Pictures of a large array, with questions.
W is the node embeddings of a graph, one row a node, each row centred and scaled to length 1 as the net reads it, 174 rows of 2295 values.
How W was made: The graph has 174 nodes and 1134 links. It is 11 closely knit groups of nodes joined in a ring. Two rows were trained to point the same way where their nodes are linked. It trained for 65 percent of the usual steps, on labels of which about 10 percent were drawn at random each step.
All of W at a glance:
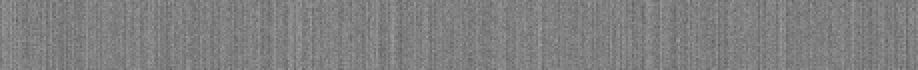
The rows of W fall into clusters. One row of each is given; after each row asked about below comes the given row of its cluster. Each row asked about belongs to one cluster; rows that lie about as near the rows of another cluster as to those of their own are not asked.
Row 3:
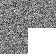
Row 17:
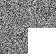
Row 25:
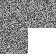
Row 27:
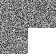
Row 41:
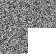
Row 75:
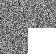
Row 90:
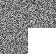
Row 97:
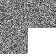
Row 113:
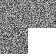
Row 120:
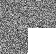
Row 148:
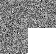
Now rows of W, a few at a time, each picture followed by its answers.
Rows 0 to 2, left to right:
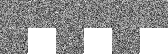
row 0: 17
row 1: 113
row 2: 120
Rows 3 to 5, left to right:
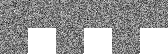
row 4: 113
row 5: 90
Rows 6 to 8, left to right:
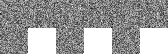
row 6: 75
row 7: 41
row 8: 41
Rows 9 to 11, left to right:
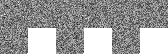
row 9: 3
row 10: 41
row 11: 41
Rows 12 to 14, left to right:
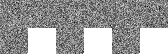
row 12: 120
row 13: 41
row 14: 97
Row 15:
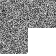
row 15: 97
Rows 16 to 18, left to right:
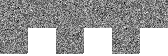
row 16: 90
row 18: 41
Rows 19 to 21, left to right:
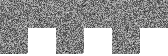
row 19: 97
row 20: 25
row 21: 3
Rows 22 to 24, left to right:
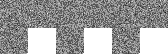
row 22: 25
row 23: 75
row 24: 75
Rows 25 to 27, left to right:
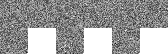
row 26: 97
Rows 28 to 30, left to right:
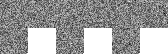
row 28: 25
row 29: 3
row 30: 97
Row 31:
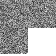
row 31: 97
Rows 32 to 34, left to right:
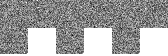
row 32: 17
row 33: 27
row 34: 27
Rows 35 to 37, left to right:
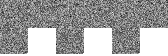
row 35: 27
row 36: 17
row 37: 25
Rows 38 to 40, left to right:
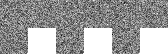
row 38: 120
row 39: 90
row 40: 97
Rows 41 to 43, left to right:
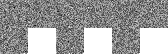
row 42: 97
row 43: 148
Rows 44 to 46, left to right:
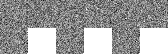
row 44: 41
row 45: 90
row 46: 25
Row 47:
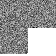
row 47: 25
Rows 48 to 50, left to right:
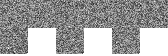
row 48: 113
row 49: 41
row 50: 41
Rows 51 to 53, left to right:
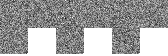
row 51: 41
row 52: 25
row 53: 75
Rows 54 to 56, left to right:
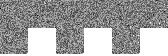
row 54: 27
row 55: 148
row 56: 148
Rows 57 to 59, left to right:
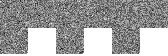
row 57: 25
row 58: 27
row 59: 120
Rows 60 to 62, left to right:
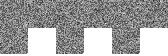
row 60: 97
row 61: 27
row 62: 27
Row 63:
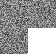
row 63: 17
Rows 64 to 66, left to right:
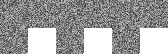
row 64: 113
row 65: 3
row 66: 120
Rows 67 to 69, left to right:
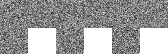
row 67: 3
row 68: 120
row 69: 113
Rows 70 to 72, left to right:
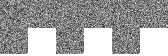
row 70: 148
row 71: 25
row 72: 113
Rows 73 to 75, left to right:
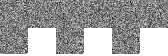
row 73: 113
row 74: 27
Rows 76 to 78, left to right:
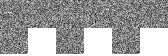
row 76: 27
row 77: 17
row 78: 90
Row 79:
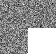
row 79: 75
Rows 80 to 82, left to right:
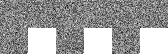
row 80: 90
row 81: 120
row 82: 75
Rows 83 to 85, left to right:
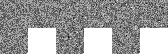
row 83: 97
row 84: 113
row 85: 113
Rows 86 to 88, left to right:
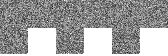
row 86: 113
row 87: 120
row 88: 17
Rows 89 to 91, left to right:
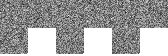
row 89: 41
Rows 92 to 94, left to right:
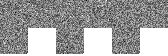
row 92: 90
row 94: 90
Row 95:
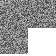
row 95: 3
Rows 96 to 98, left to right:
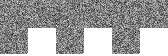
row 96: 17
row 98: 41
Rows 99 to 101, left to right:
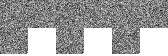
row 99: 25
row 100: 97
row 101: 17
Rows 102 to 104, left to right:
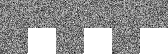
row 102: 17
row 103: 25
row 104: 17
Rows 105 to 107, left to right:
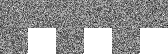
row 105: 75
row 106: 17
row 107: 27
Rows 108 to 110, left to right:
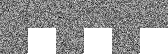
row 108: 113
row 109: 3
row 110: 75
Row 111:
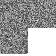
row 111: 113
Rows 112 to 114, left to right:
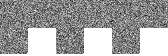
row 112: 27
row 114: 120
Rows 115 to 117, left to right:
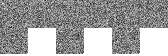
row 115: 75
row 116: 17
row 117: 41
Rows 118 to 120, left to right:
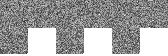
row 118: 17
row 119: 3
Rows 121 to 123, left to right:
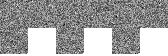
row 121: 25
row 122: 27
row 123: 75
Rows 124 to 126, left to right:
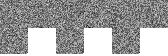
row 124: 75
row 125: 148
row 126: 97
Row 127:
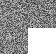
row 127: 90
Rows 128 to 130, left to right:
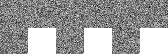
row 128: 17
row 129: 90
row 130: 27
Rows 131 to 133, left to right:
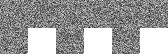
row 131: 27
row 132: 17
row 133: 75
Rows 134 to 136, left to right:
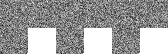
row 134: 120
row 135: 113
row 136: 27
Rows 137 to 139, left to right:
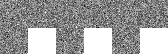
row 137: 3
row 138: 75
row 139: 41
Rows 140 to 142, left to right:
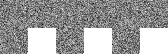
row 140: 120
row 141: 41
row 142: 120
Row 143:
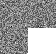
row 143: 75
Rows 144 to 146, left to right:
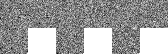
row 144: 97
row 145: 17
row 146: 113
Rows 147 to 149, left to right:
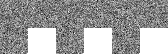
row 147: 27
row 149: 3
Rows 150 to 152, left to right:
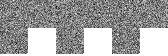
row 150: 25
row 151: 3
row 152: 25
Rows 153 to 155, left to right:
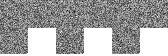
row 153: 97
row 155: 113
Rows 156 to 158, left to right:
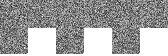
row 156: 97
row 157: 17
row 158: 120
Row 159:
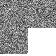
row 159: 17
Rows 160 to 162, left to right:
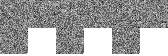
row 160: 97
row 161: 3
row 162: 25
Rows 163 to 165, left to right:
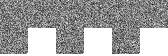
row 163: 27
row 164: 90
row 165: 17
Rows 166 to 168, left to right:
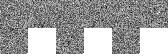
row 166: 97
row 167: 75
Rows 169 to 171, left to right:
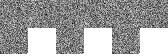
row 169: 120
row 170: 97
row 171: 75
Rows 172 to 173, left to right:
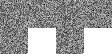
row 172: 97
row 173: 148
